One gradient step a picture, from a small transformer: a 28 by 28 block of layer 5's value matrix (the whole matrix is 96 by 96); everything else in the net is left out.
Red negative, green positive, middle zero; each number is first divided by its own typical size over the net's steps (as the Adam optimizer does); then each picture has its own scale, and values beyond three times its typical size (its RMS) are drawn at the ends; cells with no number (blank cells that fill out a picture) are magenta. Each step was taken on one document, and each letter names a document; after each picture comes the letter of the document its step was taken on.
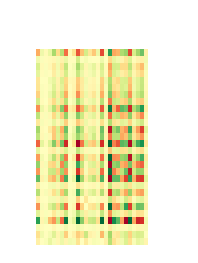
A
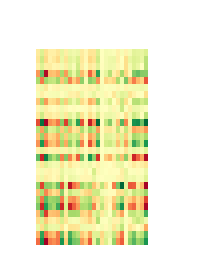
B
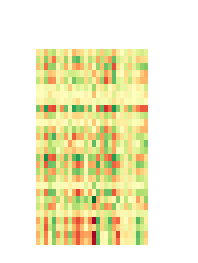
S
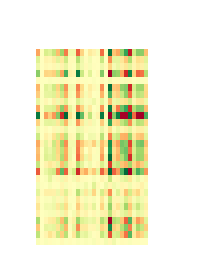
A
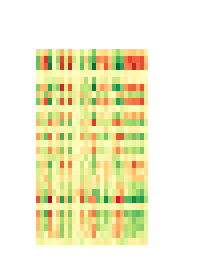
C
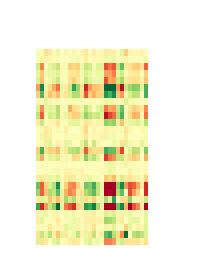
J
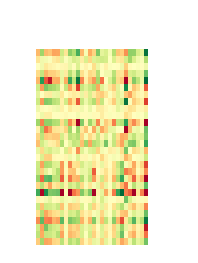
B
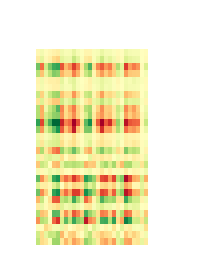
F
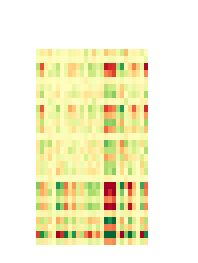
J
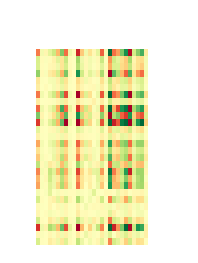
A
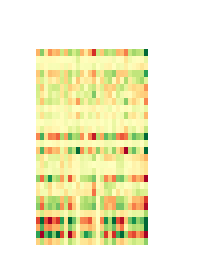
B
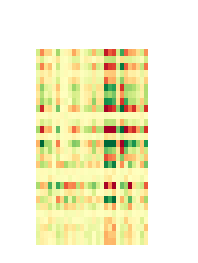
J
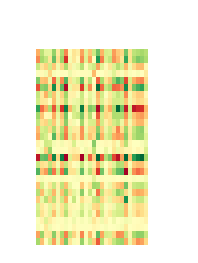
S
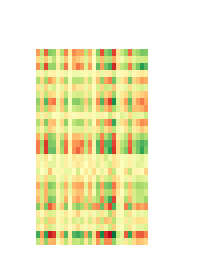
S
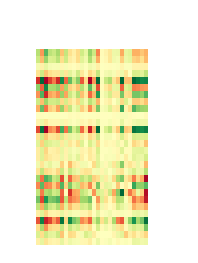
B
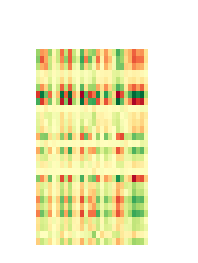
C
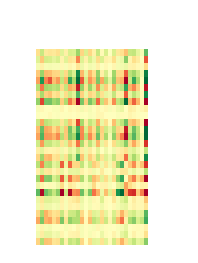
B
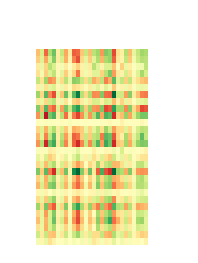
S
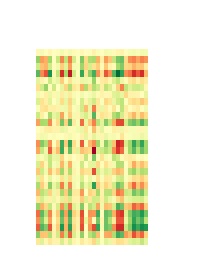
C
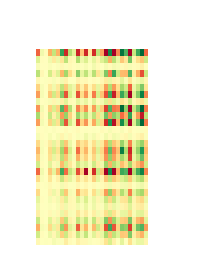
A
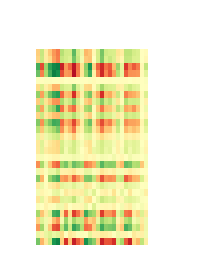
F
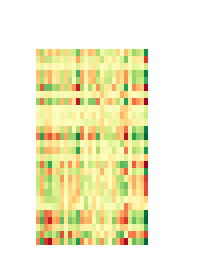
B
